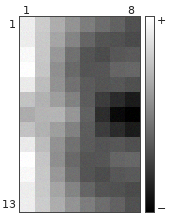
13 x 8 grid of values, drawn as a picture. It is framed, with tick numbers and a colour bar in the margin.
Stripes: none. Slope: up to the left. Mirror symmetry: top to bottom. Ninth with the lowest average: middle right.
